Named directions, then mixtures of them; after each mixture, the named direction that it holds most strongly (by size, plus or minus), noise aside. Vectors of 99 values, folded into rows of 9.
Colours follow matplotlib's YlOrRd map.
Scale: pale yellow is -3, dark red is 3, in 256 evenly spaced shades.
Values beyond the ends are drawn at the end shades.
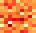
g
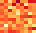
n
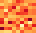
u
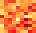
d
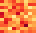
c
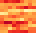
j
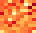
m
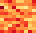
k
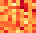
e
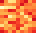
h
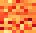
u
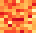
g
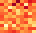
n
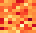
u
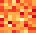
g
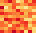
k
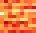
j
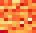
u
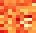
d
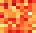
n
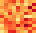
d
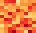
d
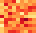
d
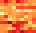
j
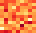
u
